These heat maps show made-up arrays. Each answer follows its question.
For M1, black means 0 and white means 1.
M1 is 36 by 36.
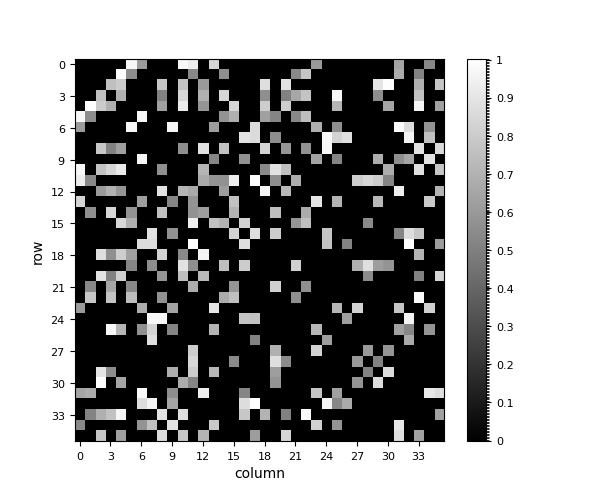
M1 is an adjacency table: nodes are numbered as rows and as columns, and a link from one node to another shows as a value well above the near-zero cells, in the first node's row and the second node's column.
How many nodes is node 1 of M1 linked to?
8
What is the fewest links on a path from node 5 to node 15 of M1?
1
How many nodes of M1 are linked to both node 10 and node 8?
8
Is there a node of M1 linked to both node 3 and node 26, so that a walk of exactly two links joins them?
no
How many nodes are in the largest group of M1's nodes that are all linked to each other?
7
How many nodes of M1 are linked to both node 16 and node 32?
4
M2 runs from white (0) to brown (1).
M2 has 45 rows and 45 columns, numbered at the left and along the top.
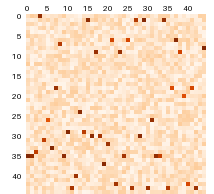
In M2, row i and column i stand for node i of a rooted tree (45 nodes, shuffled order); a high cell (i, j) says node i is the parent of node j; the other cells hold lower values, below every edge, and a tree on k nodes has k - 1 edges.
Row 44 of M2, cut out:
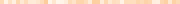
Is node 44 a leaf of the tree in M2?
yes
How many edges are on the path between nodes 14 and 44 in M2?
9
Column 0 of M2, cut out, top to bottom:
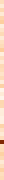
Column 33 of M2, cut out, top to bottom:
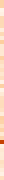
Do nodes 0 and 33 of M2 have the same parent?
yes
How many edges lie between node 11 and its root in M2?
1
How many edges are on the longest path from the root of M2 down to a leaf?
5
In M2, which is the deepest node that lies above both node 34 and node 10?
1
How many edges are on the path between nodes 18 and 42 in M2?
3
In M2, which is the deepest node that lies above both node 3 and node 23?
35
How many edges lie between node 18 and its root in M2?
2
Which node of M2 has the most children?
35
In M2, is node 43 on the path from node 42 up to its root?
yes
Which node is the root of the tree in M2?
43
